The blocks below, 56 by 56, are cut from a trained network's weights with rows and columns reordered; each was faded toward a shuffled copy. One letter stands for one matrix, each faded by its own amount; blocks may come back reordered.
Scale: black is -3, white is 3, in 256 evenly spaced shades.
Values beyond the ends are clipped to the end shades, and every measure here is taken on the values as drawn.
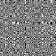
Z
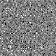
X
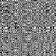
Z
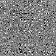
X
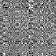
Z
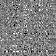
X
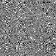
X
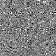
X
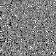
X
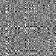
Z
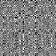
Z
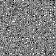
X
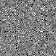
X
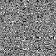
X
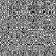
Z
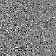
X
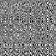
Z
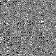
X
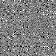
X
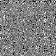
X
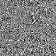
X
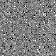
X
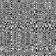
Z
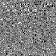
X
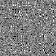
X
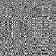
Z
